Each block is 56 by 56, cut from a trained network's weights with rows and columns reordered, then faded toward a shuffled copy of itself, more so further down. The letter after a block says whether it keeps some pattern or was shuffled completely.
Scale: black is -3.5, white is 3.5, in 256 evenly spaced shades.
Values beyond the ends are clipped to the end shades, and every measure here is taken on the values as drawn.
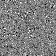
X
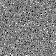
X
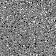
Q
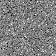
X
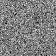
Q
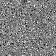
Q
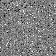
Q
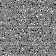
Q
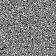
X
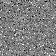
X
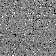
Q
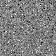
X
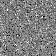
Q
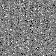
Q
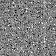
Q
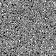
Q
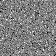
X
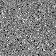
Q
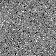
X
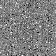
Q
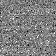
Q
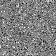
X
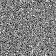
X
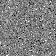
X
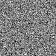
Q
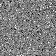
X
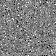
X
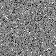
X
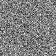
X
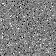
X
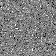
X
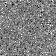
X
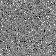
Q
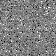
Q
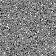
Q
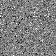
Q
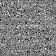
Q
